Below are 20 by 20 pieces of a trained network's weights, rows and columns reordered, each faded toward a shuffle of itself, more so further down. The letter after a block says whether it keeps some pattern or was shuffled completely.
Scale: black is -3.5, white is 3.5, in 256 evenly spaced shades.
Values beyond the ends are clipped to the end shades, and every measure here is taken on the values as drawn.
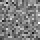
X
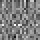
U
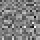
U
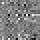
U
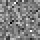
X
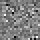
X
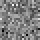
X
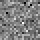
X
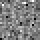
X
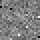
X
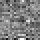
U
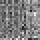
U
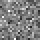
X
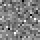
X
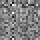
U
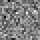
X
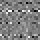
U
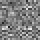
U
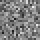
X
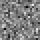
X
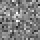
X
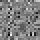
U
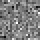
X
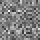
U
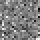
X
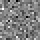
X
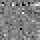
U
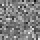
X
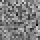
X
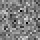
X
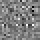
U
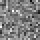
X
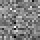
U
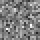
X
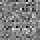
U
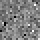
X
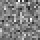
X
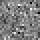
X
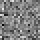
U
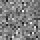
X
